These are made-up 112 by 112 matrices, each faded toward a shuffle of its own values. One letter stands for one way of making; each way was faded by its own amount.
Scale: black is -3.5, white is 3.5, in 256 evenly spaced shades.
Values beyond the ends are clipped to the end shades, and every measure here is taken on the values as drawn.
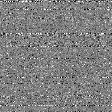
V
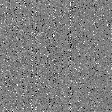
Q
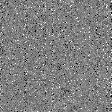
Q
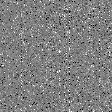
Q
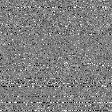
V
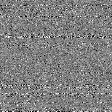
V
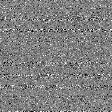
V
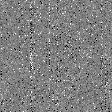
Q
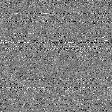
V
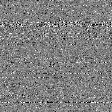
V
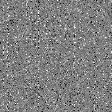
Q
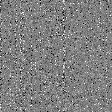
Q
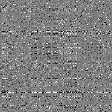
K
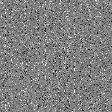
Q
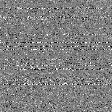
V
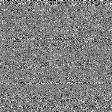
V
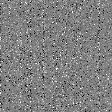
Q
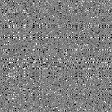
K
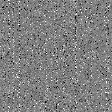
Q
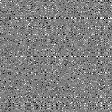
K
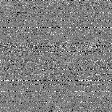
V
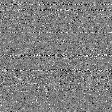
V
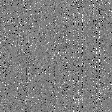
Q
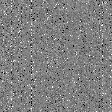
Q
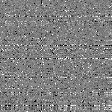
K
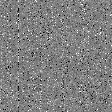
Q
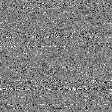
V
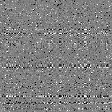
K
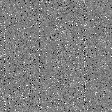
Q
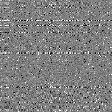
K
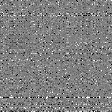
K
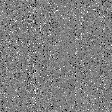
Q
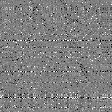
K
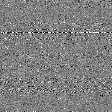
V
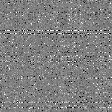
K
